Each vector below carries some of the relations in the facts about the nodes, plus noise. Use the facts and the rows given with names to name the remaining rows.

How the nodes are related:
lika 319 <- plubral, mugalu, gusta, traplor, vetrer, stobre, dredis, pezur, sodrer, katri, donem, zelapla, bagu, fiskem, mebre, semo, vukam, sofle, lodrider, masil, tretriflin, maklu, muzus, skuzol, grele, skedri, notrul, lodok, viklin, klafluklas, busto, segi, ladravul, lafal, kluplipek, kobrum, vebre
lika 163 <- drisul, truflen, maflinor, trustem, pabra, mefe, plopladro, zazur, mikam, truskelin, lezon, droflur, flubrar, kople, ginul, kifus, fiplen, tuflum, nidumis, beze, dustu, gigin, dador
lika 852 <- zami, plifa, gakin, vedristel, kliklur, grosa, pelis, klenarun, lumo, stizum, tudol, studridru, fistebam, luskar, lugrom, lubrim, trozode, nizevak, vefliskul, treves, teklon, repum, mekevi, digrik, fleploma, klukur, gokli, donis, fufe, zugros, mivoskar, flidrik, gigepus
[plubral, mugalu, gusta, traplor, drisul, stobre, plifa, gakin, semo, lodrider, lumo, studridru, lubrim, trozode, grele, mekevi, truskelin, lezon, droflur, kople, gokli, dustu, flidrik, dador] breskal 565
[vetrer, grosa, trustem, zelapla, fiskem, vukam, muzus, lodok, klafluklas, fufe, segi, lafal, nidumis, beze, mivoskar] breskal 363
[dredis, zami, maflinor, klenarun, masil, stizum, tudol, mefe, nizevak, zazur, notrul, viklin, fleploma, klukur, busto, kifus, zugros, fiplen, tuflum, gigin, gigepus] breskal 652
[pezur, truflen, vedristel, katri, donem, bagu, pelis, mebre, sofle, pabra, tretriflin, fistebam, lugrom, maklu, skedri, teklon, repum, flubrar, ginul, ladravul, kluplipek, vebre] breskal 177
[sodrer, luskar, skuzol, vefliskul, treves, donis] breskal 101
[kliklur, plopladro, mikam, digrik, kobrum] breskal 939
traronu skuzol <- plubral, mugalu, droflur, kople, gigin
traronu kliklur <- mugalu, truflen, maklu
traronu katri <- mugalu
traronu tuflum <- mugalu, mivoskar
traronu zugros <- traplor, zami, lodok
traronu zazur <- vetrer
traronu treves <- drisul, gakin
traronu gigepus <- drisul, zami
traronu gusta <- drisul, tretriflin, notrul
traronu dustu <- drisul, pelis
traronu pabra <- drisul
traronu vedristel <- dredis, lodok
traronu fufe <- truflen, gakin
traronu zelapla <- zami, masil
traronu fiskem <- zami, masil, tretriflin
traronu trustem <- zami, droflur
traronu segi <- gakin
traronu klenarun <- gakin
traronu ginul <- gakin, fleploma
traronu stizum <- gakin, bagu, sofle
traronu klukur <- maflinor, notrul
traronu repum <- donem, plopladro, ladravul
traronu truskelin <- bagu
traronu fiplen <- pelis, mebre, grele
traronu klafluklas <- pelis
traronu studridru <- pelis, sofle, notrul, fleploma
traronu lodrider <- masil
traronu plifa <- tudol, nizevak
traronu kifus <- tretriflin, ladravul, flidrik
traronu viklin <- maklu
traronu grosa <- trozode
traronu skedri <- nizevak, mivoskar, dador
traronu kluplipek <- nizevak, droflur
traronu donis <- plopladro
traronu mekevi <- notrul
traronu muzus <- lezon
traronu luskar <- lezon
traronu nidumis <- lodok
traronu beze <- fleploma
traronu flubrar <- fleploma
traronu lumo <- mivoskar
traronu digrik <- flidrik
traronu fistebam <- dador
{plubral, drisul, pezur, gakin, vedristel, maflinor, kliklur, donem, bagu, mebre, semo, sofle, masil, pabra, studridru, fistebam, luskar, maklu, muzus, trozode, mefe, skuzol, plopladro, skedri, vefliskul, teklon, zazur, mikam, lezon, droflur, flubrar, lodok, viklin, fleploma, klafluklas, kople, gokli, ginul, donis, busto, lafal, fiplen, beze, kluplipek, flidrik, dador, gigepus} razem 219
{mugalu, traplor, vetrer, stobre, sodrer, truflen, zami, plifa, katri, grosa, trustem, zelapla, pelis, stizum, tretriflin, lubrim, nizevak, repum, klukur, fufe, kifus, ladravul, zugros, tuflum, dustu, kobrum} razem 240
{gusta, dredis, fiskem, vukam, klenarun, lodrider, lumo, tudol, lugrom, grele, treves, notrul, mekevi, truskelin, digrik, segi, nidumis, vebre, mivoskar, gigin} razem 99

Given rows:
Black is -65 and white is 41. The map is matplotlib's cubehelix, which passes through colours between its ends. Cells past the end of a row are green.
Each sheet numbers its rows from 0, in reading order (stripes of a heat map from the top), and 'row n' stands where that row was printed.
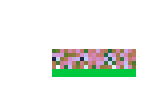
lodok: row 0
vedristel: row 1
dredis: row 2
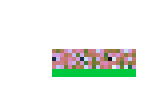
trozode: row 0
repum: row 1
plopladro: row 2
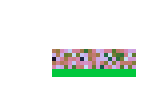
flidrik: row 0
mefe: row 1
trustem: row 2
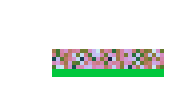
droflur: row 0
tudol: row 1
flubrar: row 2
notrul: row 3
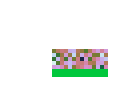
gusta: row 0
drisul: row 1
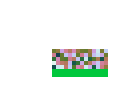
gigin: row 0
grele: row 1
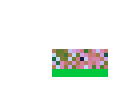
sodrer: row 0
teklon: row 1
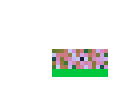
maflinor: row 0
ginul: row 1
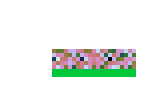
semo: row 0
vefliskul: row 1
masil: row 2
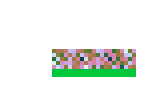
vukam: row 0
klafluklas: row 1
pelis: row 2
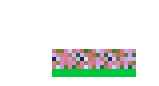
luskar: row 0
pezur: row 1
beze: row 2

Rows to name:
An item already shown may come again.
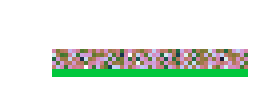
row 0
grosa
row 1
lodok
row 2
mugalu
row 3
klenarun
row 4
truflen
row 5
notrul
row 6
skedri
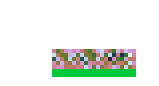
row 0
plifa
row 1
kobrum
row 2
tretriflin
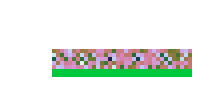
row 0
mivoskar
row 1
nidumis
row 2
vedristel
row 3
gokli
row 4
stobre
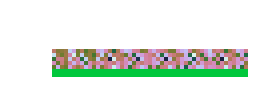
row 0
klukur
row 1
stobre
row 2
kluplipek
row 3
gokli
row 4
mikam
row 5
mivoskar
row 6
pezur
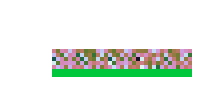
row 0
lugrom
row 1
stobre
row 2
vebre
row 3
plopladro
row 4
lubrim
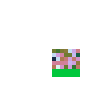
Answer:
viklin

